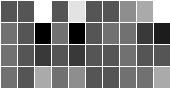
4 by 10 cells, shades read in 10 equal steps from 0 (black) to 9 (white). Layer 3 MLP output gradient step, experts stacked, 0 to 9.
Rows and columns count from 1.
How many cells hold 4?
10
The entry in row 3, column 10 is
3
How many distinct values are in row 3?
3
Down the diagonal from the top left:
3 3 2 4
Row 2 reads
4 3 0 4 0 3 4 4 2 1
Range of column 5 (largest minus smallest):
8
